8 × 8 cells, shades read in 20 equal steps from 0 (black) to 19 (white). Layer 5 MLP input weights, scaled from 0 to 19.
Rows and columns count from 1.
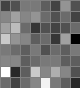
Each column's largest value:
19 14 10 15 18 13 12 9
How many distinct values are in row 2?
6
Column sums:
88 69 66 73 72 59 68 44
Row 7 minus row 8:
11 -2 -1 5 -8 4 3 3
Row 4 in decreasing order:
15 12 11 10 8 7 4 0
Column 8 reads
6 5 8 0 9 7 6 3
